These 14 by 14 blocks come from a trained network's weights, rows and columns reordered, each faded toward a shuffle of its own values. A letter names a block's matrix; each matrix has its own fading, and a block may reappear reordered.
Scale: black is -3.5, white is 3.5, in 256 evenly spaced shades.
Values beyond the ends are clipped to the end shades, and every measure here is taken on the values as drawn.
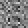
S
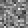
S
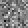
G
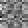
S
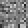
S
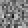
G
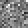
G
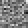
G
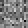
S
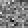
G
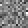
S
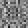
S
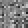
S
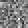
G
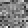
G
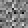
S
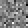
G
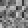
S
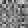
S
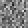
G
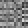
S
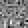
G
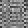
S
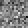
G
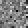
G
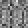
S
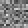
S
